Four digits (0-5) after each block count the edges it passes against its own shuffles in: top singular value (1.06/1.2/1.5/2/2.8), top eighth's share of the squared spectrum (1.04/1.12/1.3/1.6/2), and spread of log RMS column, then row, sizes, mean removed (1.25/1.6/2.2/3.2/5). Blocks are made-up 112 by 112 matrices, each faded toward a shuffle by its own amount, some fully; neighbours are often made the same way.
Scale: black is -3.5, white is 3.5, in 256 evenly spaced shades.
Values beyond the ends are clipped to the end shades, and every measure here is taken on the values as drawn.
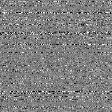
2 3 0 4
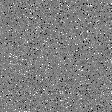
3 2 0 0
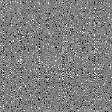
4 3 3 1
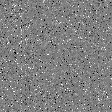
2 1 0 0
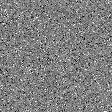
0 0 0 0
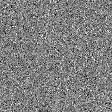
0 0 1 0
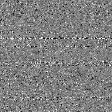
2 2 0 3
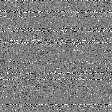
2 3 0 4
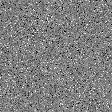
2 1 0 0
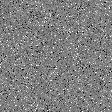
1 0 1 0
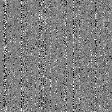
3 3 4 0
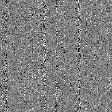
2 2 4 0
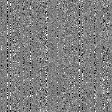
2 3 4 0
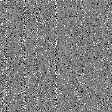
2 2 3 0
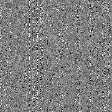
2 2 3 0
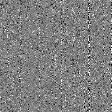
2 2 3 0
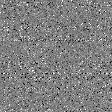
1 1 1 2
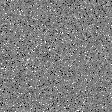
0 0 0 0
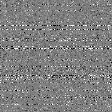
3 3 2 4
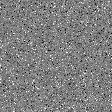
0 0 0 0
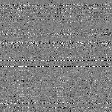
3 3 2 4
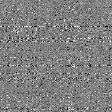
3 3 2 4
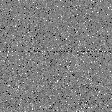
2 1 0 1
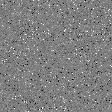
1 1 0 0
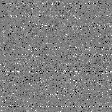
2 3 2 3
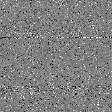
2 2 1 2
